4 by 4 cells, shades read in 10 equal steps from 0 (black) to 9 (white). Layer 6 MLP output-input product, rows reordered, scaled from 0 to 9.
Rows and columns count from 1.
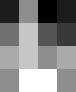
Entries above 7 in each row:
0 0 0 2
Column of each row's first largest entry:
2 2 2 2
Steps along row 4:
up same down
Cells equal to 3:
1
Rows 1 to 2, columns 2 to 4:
5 0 1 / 7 3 2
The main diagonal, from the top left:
1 7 5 5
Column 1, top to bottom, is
1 4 6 5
